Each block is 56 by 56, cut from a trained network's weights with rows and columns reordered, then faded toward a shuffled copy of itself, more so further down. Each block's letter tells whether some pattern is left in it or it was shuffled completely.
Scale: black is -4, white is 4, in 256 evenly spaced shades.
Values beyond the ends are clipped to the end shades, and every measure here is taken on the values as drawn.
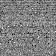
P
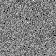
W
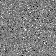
W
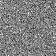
W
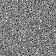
W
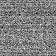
P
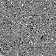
P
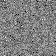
W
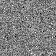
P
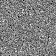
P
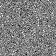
W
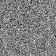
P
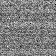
P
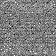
P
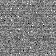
P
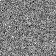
W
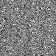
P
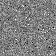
W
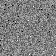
W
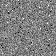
W
